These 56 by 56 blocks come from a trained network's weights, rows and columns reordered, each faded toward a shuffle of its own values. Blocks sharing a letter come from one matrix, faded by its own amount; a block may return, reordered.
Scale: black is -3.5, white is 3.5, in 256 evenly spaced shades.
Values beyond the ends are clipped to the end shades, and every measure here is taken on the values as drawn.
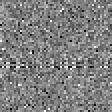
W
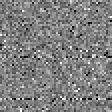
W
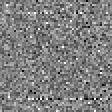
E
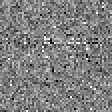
E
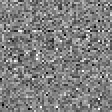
W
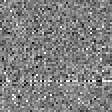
W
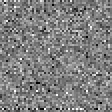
E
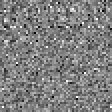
E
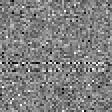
W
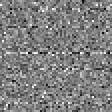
W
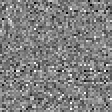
E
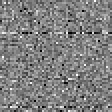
W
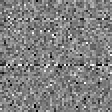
W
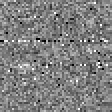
E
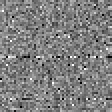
E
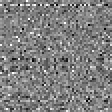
W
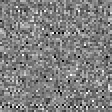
E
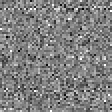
W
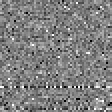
W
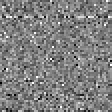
W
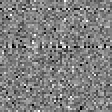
W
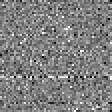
W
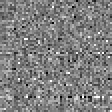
E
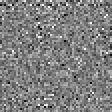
E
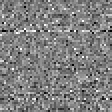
W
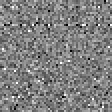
E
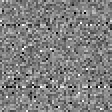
W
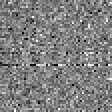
W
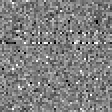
E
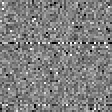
W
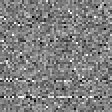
W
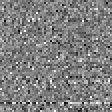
W
